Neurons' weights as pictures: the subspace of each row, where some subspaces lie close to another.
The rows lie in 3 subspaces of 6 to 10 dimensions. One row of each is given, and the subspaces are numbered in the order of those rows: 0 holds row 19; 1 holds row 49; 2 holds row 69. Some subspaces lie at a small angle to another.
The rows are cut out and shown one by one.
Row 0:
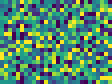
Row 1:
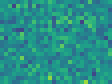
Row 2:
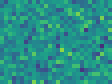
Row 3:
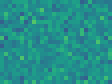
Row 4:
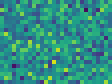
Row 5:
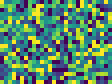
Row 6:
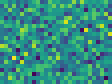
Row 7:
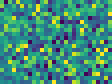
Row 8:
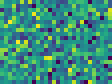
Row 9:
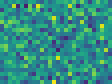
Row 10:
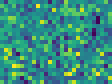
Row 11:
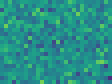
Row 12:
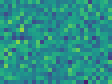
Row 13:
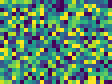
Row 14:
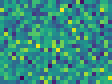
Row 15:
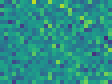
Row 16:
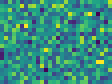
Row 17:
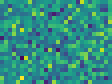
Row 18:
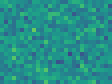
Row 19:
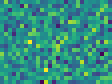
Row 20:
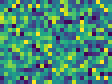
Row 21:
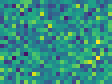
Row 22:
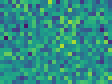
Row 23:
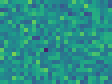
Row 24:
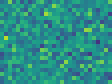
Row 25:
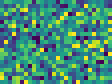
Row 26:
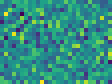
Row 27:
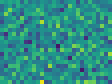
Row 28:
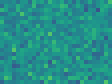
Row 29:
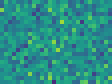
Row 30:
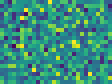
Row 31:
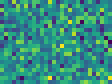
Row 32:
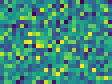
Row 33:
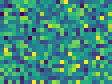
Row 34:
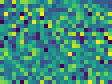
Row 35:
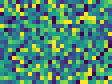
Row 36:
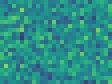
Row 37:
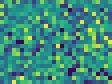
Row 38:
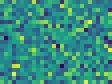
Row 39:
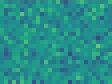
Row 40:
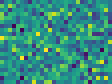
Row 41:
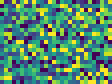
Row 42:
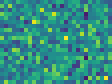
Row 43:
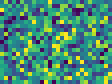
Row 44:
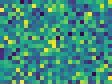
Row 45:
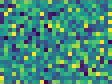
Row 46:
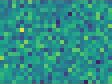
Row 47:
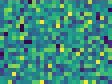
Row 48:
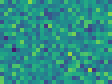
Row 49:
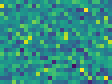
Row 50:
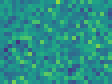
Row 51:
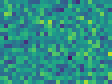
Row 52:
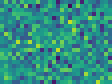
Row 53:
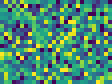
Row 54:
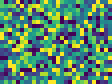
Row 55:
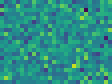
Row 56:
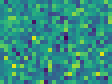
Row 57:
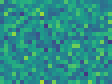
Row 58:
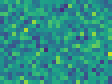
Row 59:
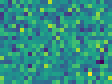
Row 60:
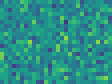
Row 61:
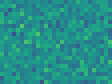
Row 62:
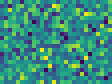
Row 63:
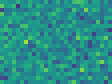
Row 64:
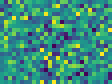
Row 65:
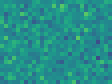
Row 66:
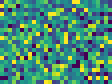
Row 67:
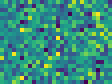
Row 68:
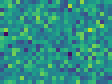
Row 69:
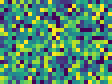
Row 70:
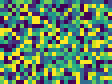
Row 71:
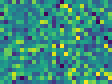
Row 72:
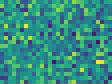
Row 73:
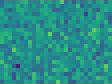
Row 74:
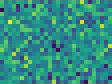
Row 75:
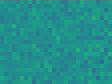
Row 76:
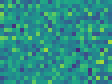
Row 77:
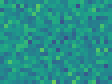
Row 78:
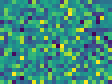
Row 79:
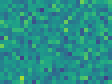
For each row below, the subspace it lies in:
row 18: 1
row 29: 2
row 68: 1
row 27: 1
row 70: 2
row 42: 0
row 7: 2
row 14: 0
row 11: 2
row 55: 1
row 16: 0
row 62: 1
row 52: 2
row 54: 2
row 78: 1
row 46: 2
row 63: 1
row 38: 1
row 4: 1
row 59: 2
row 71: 1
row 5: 1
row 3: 0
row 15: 1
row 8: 2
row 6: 2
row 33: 2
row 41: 1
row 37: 1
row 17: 0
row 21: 2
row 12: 0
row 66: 1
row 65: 0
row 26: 0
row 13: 1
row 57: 0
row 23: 1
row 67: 2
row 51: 1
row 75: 2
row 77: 2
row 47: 1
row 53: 2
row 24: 1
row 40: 0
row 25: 1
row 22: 2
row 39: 2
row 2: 1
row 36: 0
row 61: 0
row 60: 1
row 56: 1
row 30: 2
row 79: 0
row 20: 2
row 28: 1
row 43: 1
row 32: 2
